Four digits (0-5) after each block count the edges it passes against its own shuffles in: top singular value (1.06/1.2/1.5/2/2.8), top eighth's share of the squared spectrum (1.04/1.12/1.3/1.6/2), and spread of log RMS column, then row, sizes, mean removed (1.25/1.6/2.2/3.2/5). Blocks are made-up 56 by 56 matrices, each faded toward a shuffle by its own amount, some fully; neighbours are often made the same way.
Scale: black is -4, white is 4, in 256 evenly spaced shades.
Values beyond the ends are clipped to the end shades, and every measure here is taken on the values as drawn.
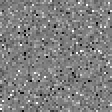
1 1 0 0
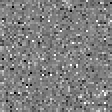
3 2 1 0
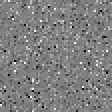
0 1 0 0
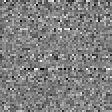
2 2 0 3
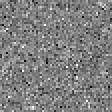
0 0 0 0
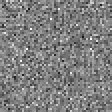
0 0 0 0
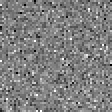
2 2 0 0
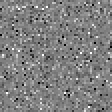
0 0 1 0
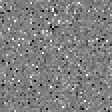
0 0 0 0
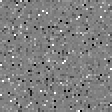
1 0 0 0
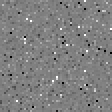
0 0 0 0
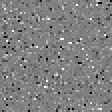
1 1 0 0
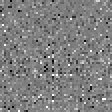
2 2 1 1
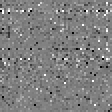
2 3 1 2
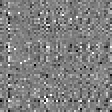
4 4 3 2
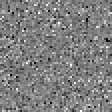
1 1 0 0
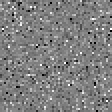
1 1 0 0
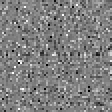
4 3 1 1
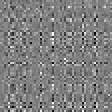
5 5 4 3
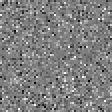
1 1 0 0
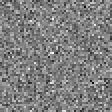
2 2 0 1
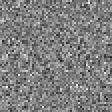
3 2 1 1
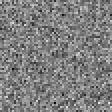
2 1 0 0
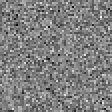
1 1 0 0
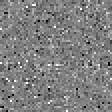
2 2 0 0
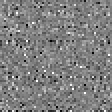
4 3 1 2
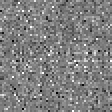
3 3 1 1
